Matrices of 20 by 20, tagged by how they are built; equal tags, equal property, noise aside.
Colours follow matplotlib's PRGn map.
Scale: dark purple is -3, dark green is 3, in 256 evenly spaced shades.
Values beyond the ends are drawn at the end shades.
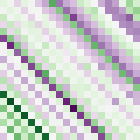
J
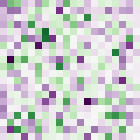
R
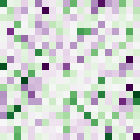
R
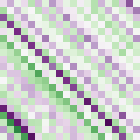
J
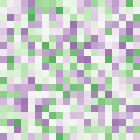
R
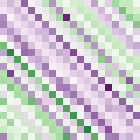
J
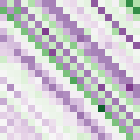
J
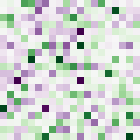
R
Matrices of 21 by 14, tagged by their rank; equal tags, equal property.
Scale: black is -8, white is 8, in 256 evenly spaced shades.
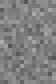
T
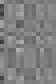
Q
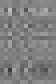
Q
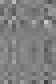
Q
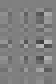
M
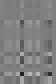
M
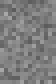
T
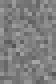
T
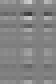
M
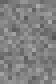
T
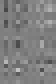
Q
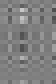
M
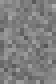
T
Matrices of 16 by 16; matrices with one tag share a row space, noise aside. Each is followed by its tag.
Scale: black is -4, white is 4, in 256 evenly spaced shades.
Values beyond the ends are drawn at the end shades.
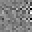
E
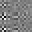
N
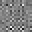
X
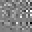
E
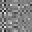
N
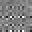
X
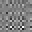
X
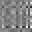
E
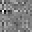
N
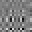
X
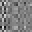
N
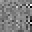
E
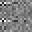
N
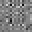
X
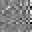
E
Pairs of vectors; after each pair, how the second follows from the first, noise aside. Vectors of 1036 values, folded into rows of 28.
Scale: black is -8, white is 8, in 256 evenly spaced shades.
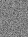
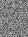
scaled up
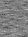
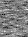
scaled up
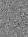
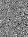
scaled up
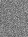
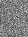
scaled up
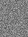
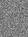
reversed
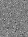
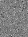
wrapped around
